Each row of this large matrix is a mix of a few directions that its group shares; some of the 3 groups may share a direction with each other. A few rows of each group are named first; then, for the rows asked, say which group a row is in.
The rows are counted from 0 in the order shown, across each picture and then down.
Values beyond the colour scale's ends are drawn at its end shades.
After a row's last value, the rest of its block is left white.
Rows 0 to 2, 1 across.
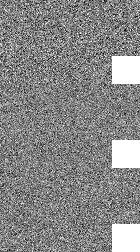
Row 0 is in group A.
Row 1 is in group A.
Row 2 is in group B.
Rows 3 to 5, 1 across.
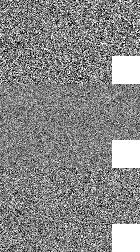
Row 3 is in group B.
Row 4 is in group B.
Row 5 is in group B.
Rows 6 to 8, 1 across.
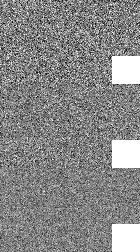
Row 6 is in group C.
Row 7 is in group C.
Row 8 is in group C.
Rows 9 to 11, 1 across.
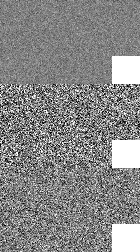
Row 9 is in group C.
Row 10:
A
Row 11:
B
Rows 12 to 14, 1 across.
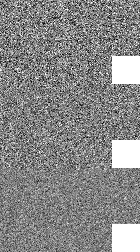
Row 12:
C
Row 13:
A
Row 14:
A
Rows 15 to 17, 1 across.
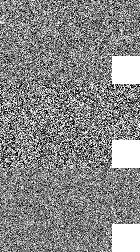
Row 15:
B
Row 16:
A
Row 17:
C
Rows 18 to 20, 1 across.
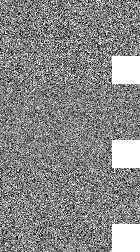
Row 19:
C
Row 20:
A
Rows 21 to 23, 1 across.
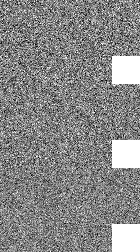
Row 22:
C
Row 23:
B
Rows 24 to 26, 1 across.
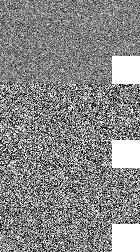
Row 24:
B
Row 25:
B
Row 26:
C
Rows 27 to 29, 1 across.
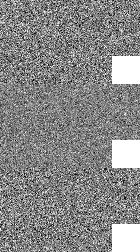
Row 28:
A
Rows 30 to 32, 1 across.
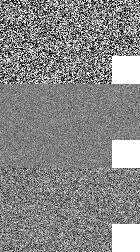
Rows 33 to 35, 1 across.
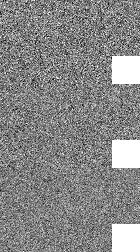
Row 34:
B
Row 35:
B
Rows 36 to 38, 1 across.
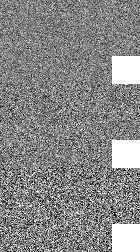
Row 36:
B
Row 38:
C
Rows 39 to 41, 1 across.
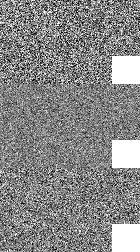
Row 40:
A
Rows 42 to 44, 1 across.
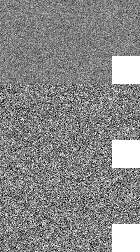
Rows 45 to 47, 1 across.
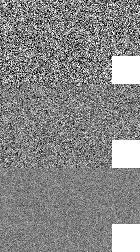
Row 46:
A
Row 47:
C
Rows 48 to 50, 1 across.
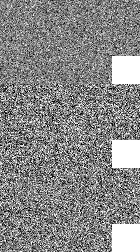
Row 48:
C
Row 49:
C
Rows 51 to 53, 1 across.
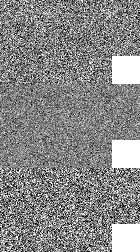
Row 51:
B
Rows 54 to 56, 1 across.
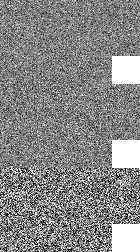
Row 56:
B
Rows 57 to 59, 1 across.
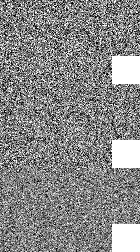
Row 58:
C
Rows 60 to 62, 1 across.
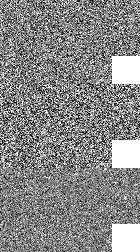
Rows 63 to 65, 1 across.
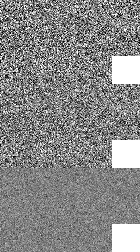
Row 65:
A
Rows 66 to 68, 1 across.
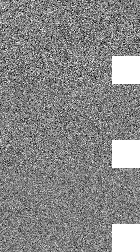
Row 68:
B
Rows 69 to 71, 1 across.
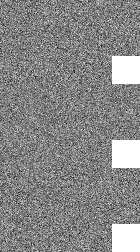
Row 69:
C
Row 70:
B
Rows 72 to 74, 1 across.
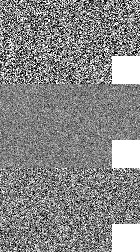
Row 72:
A
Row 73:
C
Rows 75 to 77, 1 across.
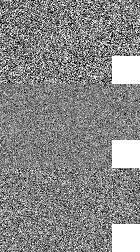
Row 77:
B
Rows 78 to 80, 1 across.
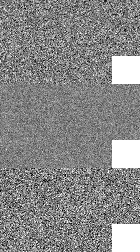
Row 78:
A
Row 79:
C
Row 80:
B
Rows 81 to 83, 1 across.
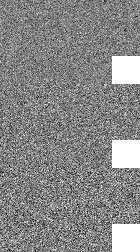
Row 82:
A
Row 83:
B
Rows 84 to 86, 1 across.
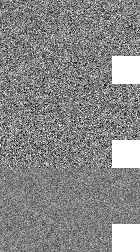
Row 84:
B
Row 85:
A
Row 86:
B
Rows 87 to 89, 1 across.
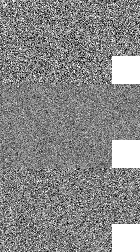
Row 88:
A
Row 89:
A
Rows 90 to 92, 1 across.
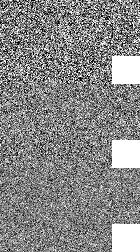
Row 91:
A
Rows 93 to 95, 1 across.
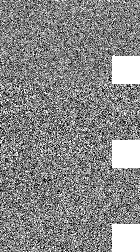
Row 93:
C
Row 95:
B
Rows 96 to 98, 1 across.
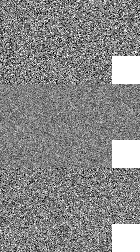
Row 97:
B
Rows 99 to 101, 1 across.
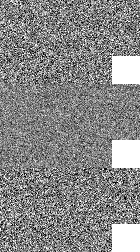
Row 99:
B
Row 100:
C
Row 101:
A
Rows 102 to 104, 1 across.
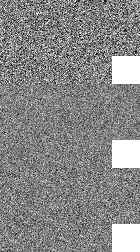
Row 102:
A
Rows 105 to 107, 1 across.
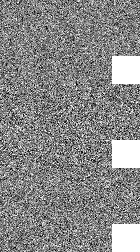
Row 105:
A
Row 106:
B
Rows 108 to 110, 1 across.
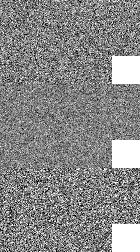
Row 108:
C
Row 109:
C
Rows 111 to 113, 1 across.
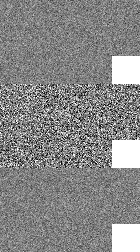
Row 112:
C
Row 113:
B
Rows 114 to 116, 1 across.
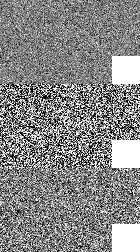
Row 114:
C
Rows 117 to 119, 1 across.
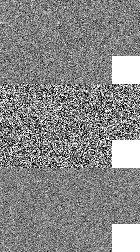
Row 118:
B
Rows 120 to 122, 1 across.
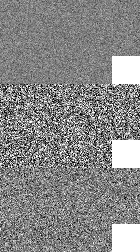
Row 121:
C
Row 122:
A
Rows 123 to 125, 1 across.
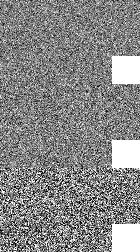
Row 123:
C
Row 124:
B
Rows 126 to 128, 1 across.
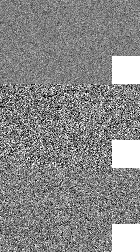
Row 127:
B
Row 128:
C
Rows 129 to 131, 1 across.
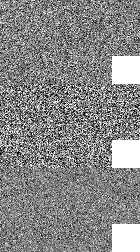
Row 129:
B
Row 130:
C
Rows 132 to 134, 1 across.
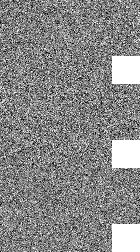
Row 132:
B
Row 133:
B
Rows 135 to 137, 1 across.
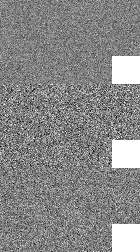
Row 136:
C
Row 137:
C
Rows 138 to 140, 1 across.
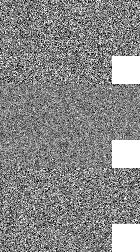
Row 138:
C
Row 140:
A
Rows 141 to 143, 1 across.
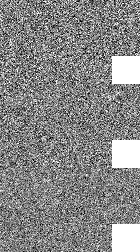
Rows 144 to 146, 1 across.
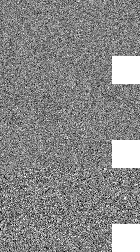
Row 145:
B
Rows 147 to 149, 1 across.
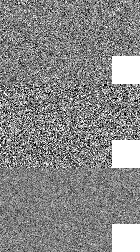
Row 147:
B
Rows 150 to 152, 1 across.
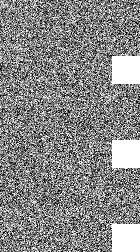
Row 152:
B
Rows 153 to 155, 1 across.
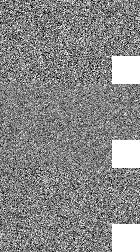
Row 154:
A
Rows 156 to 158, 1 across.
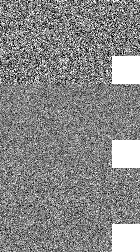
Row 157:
C
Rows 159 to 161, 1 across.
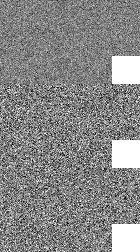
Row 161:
A
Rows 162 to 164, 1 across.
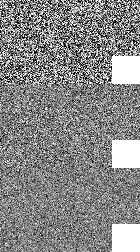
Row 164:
A
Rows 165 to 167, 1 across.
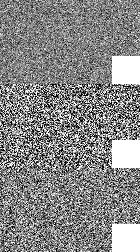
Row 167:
A
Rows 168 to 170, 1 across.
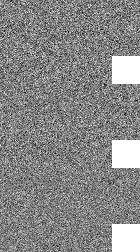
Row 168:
B
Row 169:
A
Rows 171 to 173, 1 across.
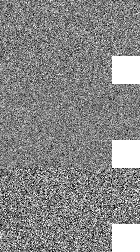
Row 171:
C
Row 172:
B
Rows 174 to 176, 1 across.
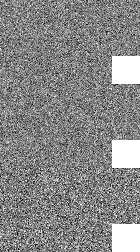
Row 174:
C
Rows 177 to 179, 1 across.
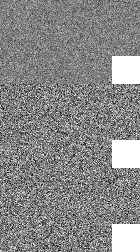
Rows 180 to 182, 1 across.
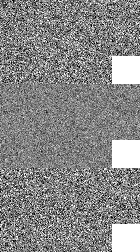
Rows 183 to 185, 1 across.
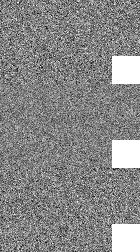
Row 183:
A
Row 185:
C
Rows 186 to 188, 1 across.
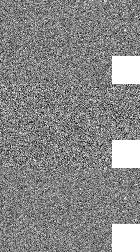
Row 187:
C
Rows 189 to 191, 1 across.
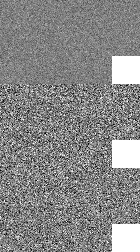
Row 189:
C
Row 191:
C
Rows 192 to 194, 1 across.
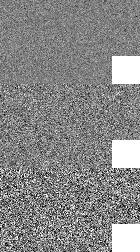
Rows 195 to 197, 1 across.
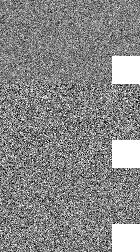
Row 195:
B
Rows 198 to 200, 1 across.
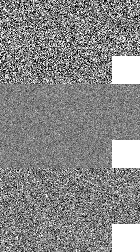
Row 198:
A
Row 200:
A
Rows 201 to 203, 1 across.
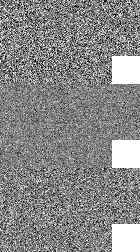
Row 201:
A
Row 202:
C
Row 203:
A
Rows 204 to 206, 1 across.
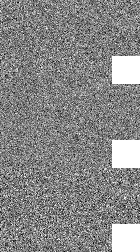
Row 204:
A
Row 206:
A
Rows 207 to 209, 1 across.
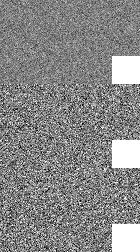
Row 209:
A
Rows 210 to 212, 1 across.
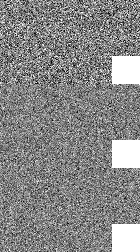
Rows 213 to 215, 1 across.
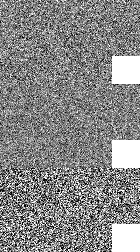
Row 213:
C
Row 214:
C
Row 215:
B
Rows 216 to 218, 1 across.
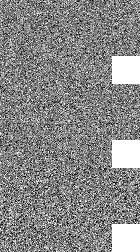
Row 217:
C
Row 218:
A
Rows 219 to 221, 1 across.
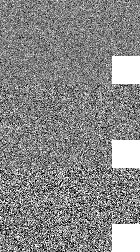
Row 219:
C
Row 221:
C
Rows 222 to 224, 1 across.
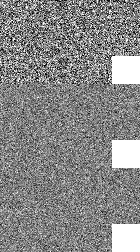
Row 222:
C
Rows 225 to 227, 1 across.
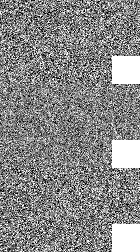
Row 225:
B
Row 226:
C
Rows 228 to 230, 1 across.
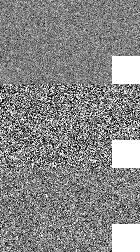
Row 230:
A
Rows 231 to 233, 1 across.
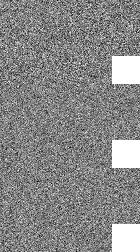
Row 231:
B
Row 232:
A
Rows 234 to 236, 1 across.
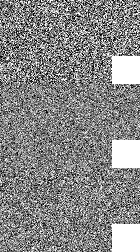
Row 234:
C
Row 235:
A
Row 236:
B
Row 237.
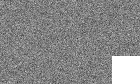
